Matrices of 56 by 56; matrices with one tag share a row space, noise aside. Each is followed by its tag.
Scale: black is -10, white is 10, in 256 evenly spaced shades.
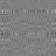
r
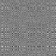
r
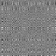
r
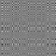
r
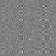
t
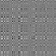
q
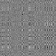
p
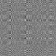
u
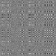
p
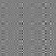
t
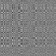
q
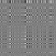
u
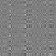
u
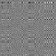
p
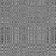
r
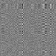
t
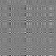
u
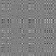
p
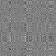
u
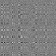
q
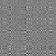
u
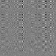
t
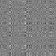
u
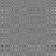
r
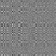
q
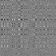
q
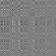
q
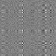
t
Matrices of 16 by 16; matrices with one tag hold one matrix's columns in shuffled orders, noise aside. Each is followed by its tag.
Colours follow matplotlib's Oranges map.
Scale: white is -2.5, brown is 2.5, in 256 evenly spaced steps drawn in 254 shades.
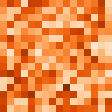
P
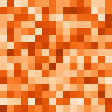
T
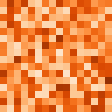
P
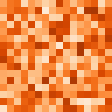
T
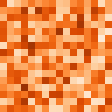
T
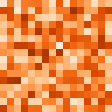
T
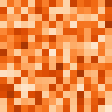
P
